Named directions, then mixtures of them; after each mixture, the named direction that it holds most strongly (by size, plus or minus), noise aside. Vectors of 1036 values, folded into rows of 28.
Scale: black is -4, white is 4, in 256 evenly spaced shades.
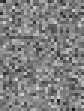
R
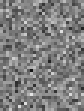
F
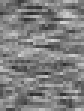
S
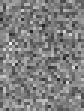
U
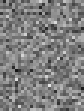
F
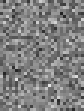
R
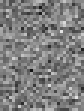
F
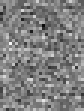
U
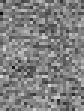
R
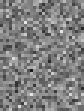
F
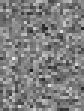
F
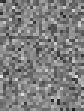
R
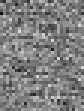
R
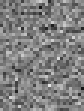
F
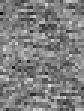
S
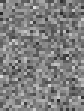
R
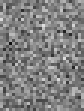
U
